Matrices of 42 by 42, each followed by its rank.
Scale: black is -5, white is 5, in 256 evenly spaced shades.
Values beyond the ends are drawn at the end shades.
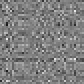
five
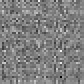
five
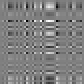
one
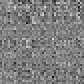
five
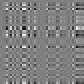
one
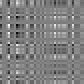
one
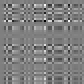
one
